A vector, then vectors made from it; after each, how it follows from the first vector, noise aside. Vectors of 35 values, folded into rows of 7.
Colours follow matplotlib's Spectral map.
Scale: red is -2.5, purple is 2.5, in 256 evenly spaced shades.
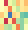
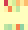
partly zeroed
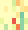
partly zeroed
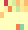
partly zeroed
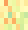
shrunk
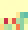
partly zeroed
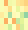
shrunk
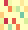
partly zeroed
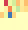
partly zeroed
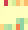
partly zeroed
